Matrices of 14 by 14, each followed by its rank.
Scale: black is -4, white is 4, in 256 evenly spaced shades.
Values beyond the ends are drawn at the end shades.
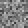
full rank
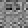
three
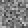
full rank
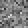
full rank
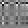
one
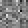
three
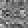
three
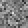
full rank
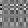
one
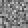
full rank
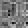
three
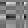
one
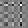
one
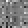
three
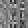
three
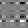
one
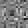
three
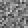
full rank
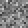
full rank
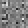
three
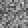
full rank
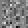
three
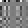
one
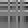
one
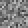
full rank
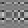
one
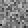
full rank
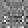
three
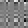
one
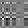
one
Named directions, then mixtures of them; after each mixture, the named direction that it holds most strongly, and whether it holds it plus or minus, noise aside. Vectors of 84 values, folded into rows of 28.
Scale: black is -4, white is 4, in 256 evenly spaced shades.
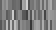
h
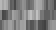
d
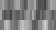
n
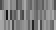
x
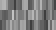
d, plus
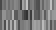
h, plus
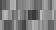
d, minus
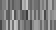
h, plus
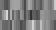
d, minus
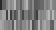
x, plus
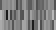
x, plus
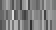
h, plus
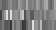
x, minus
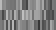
h, minus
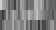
d, plus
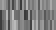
h, plus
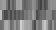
n, plus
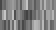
h, plus
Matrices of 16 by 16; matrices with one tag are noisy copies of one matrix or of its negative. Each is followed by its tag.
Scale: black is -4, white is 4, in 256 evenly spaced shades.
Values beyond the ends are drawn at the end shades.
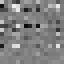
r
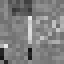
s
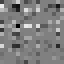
r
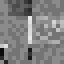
s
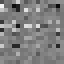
r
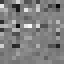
r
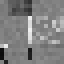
s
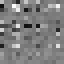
r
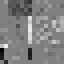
s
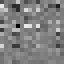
r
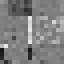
s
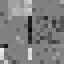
s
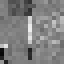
s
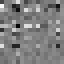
r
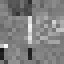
s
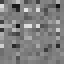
r
